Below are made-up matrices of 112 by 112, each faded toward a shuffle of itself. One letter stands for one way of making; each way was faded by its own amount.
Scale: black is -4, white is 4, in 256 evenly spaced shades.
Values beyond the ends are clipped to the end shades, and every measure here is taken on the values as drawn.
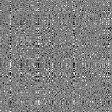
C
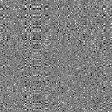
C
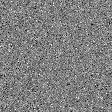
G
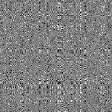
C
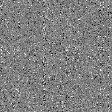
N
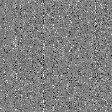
N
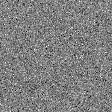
G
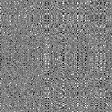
C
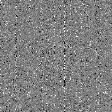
N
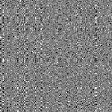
C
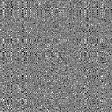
C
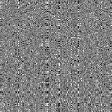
C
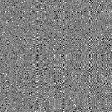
C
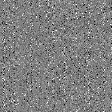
N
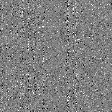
N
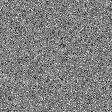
G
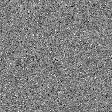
G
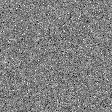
G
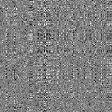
C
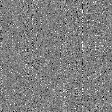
N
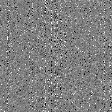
N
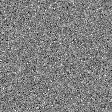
G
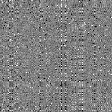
C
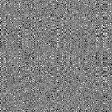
C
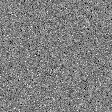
G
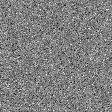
G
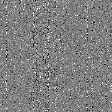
N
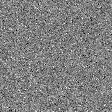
G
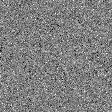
G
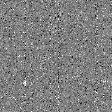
N
